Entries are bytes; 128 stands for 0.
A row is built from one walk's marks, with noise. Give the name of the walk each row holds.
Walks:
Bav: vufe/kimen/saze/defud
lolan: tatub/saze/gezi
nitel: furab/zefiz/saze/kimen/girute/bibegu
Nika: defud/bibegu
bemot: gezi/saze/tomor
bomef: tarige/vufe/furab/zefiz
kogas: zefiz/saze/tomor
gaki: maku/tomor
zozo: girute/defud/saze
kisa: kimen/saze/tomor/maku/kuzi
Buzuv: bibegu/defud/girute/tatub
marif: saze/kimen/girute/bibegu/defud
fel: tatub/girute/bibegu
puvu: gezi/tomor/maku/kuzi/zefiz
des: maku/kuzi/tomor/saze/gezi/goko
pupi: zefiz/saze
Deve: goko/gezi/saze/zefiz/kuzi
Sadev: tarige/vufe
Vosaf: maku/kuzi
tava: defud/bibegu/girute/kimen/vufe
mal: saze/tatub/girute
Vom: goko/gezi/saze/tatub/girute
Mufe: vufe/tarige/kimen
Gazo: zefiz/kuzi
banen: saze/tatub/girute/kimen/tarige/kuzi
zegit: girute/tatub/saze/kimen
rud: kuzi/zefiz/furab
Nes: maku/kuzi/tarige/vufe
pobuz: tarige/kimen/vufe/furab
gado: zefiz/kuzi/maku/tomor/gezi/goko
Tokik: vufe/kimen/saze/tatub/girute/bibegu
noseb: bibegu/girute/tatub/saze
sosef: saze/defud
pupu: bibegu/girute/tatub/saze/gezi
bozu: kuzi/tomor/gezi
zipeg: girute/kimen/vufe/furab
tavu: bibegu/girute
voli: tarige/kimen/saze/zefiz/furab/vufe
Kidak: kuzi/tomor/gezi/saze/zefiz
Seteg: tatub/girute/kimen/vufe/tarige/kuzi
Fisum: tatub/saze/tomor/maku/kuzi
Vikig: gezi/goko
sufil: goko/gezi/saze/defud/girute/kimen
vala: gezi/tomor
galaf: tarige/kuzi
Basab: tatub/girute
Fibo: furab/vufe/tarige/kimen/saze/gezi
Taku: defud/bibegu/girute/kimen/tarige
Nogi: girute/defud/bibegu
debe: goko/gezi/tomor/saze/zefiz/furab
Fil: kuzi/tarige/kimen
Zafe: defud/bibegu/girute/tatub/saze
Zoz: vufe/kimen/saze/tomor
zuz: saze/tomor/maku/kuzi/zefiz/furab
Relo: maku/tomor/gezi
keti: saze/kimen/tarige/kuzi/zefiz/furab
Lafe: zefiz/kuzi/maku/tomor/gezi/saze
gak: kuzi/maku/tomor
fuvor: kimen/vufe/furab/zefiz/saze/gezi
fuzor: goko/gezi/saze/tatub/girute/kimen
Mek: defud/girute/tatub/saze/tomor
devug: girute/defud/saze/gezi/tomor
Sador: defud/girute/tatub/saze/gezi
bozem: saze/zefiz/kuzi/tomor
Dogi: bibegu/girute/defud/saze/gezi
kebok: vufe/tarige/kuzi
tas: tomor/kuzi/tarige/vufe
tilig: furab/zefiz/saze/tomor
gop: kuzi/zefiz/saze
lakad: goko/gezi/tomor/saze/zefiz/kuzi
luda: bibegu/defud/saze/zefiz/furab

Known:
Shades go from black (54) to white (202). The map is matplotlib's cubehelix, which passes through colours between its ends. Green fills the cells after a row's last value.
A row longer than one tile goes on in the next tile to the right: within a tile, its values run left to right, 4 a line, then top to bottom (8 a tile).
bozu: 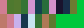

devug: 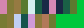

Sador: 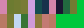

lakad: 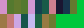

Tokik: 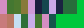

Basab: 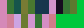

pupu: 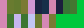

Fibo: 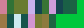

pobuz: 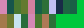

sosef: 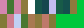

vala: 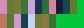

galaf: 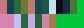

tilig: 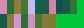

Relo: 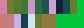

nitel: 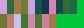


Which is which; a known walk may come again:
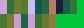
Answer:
debe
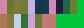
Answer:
Sador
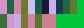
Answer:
luda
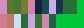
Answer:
Tokik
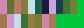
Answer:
zozo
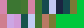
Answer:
gaki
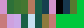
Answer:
gado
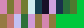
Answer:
Dogi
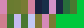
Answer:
pupu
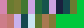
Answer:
Relo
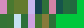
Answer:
fuvor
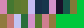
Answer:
Mek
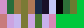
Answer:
Buzuv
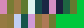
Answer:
devug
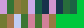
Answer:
nitel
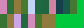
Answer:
tilig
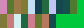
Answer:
Bav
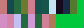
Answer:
galaf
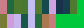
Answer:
zuz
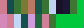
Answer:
Fil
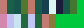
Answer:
Nes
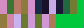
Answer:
Zafe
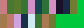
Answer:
bozu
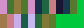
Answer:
lakad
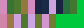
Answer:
noseb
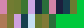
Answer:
vala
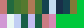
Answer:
Vosaf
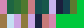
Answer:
Gazo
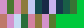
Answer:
marif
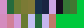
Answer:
fel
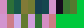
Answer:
Basab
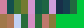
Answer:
keti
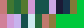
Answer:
Fisum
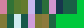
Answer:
Fibo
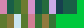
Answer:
voli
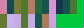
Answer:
rud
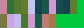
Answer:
gop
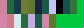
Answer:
Seteg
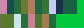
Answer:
pobuz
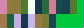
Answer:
bemot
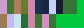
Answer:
tava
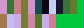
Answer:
Nogi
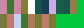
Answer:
sosef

